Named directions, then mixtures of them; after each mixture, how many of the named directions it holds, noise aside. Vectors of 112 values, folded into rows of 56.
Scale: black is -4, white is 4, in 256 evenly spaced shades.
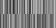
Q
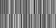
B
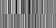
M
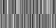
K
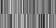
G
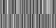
one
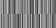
two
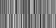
two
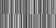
one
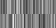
three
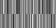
one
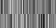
one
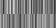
one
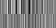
one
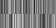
two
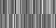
two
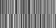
two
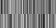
one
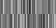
three
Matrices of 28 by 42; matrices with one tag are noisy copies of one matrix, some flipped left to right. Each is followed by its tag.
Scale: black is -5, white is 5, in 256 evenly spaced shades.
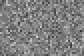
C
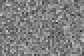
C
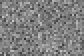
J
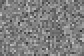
C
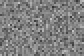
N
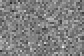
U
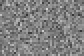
C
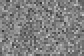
C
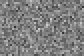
N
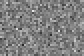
N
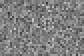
N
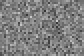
C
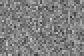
N
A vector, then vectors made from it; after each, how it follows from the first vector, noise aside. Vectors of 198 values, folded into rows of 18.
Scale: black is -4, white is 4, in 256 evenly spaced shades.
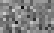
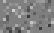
partly zeroed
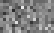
negated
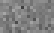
shrunk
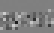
partly zeroed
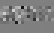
partly zeroed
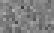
shrunk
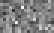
negated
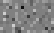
partly zeroed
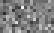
negated
